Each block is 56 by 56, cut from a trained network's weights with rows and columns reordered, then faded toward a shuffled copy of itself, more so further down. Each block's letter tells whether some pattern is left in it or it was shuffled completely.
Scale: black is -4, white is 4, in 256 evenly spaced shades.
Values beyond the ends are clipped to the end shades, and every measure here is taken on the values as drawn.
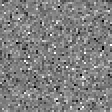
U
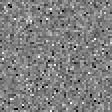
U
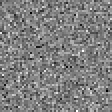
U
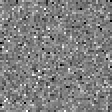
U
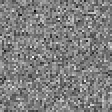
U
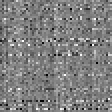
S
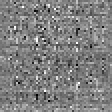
S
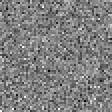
U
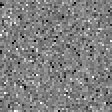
U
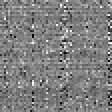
S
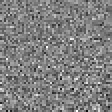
S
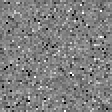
U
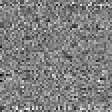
S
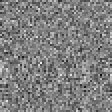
S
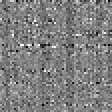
S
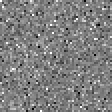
U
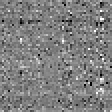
S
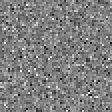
U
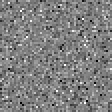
U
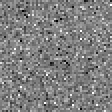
U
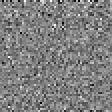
S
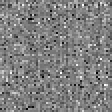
S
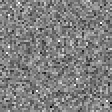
U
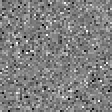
U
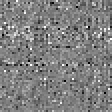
S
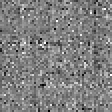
S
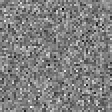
U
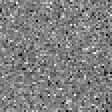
U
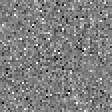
U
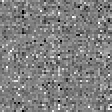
S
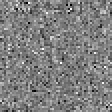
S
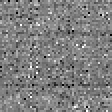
S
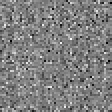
S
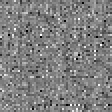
S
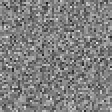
S
